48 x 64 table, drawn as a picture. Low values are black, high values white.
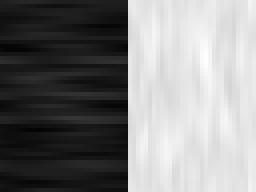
The table splits into one row of 2 panels. Panel 1,1: very low, streaked across, faint in contrast. Panel 1,2: very high, streaked downward, faint in contrast.
